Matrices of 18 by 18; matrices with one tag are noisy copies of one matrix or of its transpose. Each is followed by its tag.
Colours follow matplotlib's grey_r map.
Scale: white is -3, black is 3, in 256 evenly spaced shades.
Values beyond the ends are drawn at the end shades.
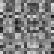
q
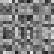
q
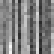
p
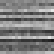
p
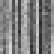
p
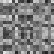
q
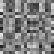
q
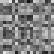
q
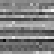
p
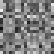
q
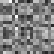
q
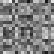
q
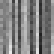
p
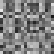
q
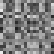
q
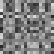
q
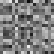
q
